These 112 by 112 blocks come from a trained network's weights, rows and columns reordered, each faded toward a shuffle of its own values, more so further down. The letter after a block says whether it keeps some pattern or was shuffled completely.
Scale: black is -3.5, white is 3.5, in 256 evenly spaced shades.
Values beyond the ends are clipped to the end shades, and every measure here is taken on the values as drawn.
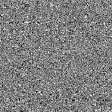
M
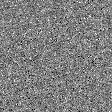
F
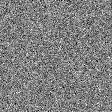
F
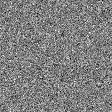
F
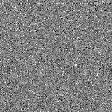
M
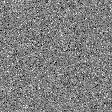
F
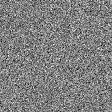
M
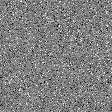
F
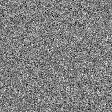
M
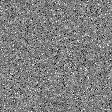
F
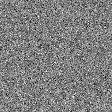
F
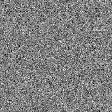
M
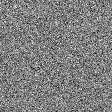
F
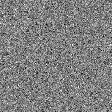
M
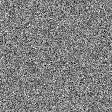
F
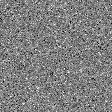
F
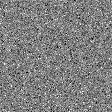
F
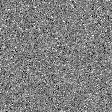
F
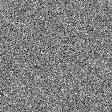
F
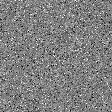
F
